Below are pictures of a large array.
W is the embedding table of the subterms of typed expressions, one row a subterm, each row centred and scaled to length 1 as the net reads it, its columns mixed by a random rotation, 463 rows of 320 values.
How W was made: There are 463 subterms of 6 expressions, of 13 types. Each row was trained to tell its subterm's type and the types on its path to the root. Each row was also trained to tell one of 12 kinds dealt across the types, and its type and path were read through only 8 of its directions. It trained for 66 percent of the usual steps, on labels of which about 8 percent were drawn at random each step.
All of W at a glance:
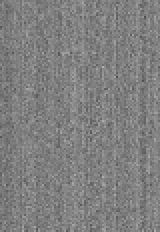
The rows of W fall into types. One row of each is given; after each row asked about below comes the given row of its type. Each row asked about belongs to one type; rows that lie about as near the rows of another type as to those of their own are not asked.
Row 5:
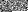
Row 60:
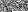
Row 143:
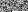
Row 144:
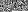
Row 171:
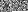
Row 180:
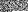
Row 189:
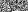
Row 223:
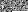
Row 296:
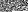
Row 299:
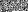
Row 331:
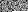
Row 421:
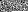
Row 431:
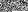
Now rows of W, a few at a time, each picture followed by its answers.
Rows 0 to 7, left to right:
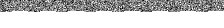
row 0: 299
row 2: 189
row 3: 431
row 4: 189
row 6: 180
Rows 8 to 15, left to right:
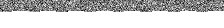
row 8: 5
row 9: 60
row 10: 180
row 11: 180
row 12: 299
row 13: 296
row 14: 144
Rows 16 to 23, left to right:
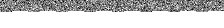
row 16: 431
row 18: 299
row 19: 143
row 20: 223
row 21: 296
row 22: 296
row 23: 180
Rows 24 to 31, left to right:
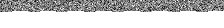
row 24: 331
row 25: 431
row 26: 331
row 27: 299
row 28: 331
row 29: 299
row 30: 171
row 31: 171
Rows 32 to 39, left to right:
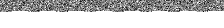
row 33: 144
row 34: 223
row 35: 223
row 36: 296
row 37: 223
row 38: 144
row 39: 223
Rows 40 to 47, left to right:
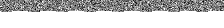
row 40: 431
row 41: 171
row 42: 5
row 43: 189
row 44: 223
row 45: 60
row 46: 431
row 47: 299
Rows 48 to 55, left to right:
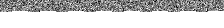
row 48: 223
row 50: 180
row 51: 143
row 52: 189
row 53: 144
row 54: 331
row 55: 180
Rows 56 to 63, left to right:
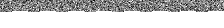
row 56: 223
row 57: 171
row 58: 143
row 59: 299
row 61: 180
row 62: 5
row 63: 171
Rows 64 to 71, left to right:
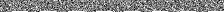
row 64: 421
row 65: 5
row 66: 431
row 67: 296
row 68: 180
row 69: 431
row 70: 431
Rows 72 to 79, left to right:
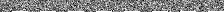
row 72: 171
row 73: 144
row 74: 5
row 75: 5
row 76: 421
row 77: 421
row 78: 143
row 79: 296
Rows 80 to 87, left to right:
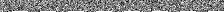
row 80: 223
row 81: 5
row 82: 144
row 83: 189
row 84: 189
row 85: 223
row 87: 144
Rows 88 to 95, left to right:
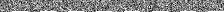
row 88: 331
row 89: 296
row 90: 431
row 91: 189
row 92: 296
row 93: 189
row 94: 431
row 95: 296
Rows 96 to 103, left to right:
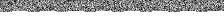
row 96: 223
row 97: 421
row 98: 421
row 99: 296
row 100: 296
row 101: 299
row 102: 189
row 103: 421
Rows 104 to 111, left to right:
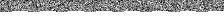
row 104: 331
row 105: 331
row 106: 331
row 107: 331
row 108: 299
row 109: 180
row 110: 171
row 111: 331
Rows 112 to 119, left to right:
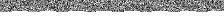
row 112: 189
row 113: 5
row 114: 331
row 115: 431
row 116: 5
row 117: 331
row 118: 144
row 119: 189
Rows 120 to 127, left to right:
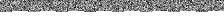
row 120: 299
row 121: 421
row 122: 180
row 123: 189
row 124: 143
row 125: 331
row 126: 296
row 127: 171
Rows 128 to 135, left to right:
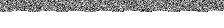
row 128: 299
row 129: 331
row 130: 180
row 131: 189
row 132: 144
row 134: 144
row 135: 60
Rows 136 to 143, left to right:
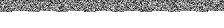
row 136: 223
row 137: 421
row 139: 171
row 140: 296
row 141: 421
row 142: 180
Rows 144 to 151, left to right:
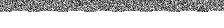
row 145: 421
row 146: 60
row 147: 296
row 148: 144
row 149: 421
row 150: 60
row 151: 60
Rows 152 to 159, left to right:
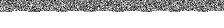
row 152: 144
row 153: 144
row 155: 189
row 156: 180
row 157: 143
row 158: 296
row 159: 60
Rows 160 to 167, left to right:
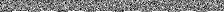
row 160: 144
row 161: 180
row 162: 296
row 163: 421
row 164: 60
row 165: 143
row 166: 180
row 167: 331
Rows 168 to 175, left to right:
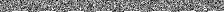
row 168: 299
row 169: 180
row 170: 143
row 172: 171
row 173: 331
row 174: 296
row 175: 144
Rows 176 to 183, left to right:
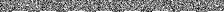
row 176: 421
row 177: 296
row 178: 171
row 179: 60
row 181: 60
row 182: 296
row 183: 331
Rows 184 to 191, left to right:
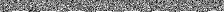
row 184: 431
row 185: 171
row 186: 189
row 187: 180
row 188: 421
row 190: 431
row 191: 223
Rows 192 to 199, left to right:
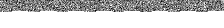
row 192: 223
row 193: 171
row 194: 431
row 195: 223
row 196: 299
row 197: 5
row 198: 223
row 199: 296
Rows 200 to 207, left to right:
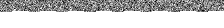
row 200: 421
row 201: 180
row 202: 331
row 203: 171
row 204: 180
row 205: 189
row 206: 143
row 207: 296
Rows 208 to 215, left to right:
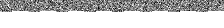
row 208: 296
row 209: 431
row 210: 431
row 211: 171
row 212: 421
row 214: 144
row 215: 223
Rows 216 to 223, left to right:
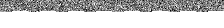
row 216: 296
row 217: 431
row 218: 60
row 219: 299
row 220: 296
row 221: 180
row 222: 296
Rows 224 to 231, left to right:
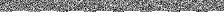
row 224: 431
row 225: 431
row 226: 60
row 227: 144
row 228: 431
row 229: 431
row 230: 223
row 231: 5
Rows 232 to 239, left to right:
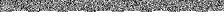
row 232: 144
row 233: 421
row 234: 143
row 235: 60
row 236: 144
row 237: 60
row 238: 180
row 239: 143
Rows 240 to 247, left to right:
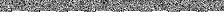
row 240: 144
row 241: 144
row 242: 189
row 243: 171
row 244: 421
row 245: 296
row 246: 144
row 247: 421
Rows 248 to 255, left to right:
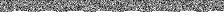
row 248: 331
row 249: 180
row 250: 421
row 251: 144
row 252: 223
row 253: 223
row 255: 180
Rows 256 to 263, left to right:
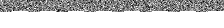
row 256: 5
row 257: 331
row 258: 5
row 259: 189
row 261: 180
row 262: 171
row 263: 189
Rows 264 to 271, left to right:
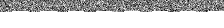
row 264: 421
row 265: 299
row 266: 296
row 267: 299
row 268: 60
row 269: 331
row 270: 299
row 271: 144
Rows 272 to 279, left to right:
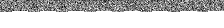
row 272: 189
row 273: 223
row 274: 223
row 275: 421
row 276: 296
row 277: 421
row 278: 431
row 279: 60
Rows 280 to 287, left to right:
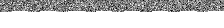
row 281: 171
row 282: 223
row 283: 296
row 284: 421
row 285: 171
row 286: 171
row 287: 431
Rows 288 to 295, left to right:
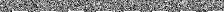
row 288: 60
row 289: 180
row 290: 60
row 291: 180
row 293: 180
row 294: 180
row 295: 171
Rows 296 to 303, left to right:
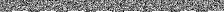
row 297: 171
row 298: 143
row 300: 223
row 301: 144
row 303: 5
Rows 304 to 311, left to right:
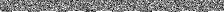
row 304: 60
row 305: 331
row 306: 144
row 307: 5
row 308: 421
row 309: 171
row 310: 189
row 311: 60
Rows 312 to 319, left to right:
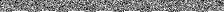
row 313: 331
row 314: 60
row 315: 431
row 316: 143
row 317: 421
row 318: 331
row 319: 431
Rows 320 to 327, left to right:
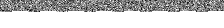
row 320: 171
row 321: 60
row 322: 223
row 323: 5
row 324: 431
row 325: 299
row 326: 144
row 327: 331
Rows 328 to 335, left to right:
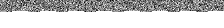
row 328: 60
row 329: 144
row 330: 180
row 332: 143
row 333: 171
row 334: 180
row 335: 171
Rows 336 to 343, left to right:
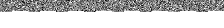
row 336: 296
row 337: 296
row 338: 331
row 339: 171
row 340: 60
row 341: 299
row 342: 144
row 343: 5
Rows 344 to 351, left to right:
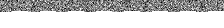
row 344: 331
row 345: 60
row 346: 189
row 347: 180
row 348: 144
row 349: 296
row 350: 421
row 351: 223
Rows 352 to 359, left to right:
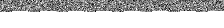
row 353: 296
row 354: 431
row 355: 223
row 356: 171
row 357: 60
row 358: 421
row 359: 299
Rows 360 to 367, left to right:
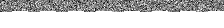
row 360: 331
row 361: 296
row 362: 5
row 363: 421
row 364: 144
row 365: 143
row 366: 296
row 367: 189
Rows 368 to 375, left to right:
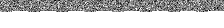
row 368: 189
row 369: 223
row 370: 223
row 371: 189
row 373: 144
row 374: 180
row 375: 223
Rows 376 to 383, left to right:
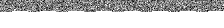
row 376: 144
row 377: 189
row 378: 431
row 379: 5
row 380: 421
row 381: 180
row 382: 180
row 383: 223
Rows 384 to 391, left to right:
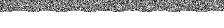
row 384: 299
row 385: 421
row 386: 144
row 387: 296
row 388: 189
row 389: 144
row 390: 189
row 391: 331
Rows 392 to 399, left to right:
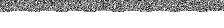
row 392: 223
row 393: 60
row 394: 421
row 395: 171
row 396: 223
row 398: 189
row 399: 431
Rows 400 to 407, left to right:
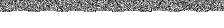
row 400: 144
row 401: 171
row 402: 296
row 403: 223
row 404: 421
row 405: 5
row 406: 143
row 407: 421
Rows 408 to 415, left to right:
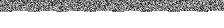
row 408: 171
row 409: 189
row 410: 296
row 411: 143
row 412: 171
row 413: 421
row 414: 421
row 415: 60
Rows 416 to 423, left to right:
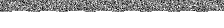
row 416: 180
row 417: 171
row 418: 143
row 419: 431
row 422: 299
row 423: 180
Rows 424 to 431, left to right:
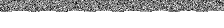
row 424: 180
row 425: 180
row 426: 5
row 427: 171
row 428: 144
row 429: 5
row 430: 296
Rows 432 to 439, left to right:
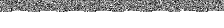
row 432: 223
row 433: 143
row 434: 223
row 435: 223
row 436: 421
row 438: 299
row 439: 180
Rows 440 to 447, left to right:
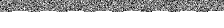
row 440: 143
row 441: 431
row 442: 296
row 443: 189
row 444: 331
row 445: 60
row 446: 180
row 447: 144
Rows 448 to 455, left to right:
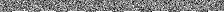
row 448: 60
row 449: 144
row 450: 299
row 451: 144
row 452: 299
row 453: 431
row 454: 299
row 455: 296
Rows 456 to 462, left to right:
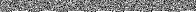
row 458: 431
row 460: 223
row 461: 223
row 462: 5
